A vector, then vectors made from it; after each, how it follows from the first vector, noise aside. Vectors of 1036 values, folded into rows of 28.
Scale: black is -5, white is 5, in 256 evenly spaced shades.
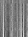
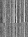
wrapped around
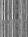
wrapped around
